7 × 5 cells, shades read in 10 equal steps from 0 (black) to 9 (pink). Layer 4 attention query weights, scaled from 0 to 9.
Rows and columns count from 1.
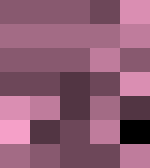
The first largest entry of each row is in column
5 5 4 5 1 1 5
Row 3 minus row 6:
-4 2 1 0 5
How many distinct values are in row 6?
5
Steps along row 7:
down down same up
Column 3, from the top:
5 6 5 3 3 4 4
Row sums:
27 31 27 23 27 23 26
